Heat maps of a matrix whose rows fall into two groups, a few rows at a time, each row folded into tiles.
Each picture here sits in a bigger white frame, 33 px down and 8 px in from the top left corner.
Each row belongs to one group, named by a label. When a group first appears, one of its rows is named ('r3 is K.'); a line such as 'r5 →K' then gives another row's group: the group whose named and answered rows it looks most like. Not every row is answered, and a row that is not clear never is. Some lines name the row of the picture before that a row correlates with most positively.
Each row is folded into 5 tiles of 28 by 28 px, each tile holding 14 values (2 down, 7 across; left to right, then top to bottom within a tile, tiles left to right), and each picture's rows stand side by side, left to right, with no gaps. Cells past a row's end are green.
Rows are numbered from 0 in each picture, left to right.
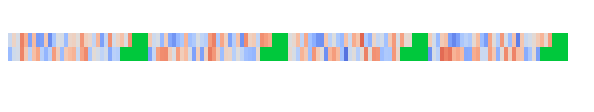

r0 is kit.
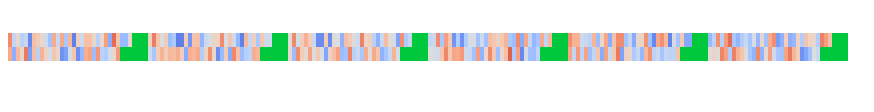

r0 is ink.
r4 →ink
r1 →kit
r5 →kit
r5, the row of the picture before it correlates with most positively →1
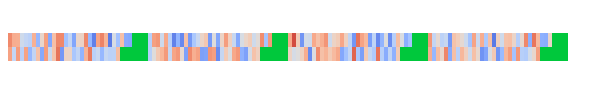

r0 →ink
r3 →ink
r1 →kit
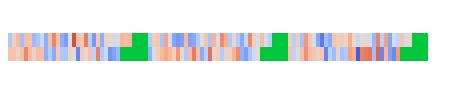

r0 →kit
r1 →kit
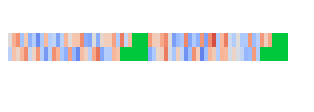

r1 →kit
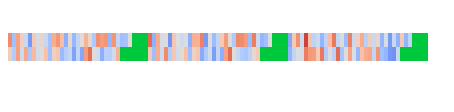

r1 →ink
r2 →kit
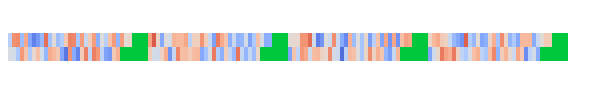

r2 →kit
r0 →kit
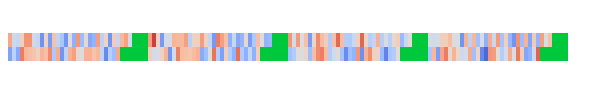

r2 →ink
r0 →kit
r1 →ink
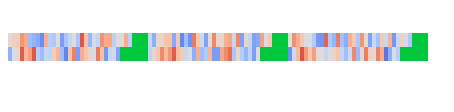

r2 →kit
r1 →kit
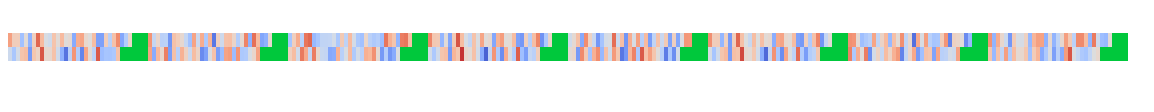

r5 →ink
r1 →ink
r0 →ink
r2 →kit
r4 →kit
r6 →ink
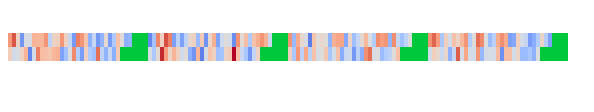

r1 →kit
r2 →ink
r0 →ink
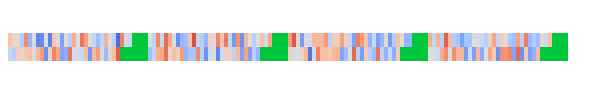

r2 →ink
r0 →kit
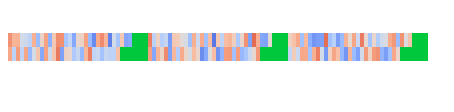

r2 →kit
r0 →ink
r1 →ink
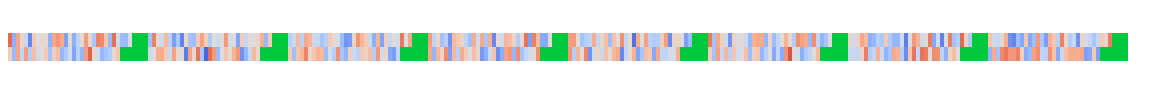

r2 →kit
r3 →ink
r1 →kit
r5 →ink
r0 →ink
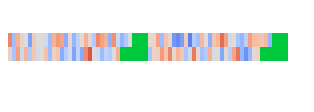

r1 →kit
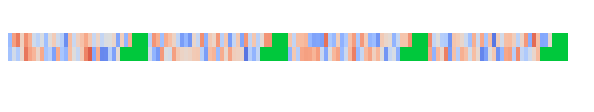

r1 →kit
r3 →ink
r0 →kit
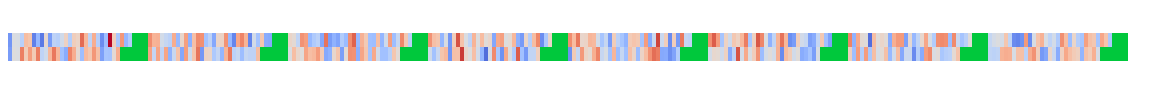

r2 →kit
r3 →ink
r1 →ink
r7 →kit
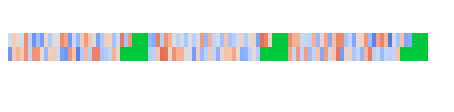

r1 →kit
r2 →ink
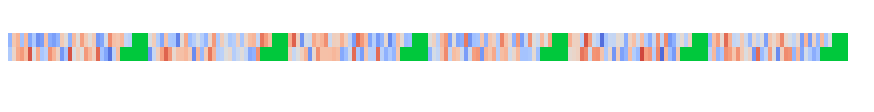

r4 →kit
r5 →kit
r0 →kit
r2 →ink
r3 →kit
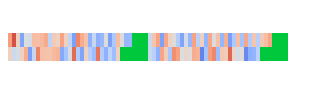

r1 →kit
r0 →ink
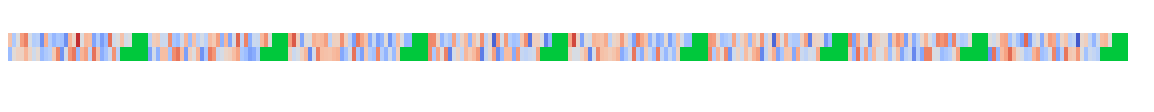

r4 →ink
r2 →ink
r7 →kit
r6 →ink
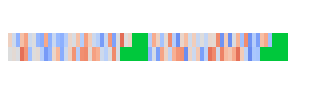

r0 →kit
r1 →kit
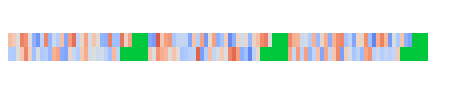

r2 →ink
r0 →kit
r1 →kit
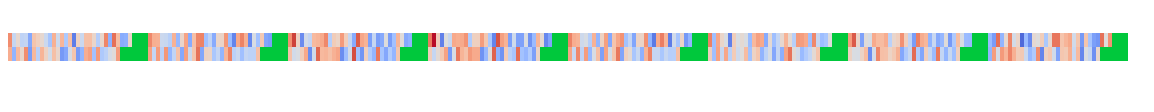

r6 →ink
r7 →kit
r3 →ink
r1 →ink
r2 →ink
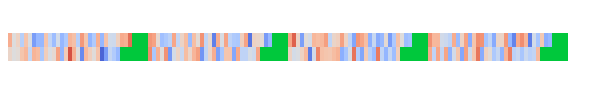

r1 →ink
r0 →kit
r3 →ink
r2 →ink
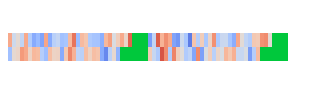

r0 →kit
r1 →kit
